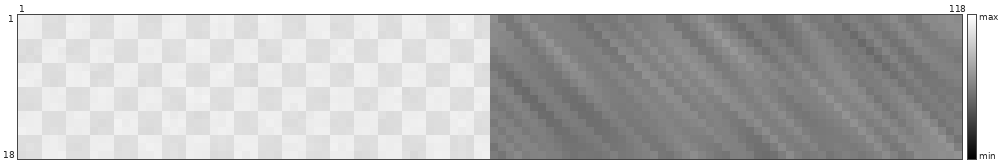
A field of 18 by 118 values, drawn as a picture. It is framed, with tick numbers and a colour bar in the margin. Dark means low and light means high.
The table splits into one row of 2 panels. Panel 1,1: very high, checkered, faint in contrast. Panel 1,2: middling, slanting down to the right, faint in contrast.
